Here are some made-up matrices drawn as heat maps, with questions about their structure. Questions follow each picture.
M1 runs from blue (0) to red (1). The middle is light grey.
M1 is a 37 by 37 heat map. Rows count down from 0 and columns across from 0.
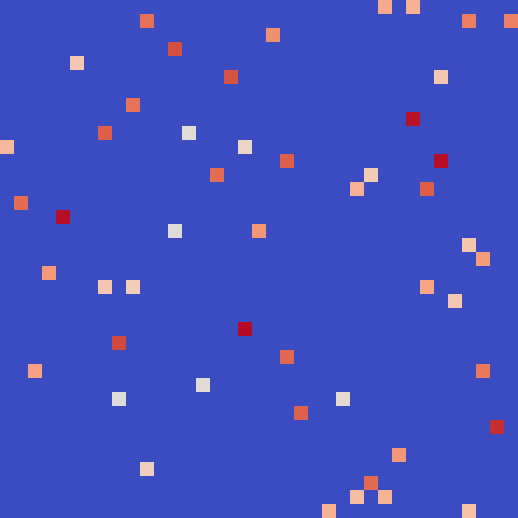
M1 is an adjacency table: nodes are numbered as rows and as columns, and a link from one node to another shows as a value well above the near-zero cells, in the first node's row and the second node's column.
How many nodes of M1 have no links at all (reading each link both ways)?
2
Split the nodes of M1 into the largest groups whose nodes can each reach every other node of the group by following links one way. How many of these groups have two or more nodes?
4
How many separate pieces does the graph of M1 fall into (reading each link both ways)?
3
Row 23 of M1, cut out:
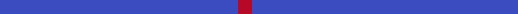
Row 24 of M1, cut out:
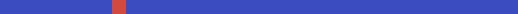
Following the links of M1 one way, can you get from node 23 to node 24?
yes
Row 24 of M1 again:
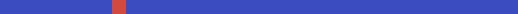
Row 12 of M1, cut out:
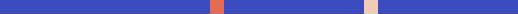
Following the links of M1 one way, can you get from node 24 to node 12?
no
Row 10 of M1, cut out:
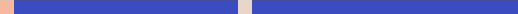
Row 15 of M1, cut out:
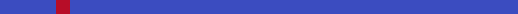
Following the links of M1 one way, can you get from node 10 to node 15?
no
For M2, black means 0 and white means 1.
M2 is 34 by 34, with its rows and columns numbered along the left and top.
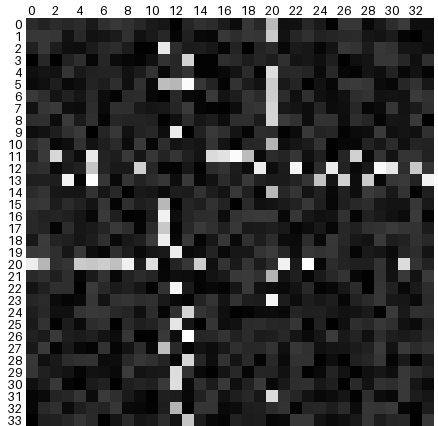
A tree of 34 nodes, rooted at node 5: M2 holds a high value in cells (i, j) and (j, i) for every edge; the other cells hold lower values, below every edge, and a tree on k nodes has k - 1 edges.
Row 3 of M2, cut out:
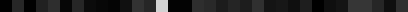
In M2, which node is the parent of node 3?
13
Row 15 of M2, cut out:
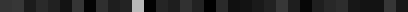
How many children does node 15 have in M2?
0
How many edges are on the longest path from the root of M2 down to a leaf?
2
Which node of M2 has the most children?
20
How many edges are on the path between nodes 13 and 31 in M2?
3
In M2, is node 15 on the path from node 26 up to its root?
no
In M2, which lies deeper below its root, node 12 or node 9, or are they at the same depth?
node 9
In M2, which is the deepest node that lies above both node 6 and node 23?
20
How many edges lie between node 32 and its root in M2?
2
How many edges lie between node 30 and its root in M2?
2
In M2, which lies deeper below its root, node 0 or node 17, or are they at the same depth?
the same depth
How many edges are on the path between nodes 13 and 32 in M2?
3
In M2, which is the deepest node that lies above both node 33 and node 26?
13
